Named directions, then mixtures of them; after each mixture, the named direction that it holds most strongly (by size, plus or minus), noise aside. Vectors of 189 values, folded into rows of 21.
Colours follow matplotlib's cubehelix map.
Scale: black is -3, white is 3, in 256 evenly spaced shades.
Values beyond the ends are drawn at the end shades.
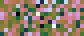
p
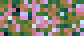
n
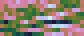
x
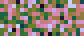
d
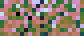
p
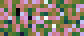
n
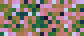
n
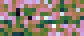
x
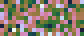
d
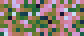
n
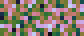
d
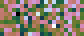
p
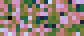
n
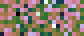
p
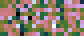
p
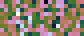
p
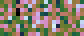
n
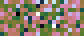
p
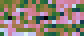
x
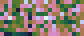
n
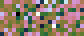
p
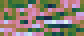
x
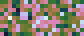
n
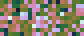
n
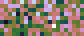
p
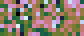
d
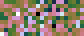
p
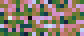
d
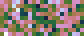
n
